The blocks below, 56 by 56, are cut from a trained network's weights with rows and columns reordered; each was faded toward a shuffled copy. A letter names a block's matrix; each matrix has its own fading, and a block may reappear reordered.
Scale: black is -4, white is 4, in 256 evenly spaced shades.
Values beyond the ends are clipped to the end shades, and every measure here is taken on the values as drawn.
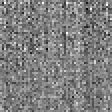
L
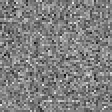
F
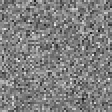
F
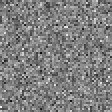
F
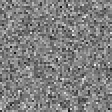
F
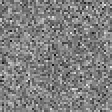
F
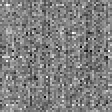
L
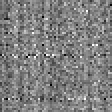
L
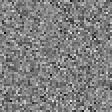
F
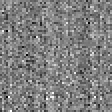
L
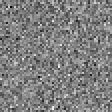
F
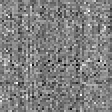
L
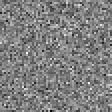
F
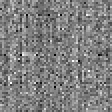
L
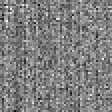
L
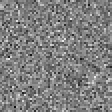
F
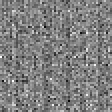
L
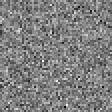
F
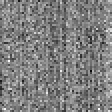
L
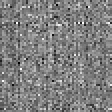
L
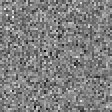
F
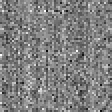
L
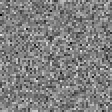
F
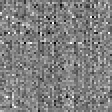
L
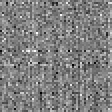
L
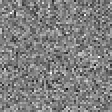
F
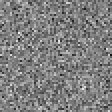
F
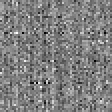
L
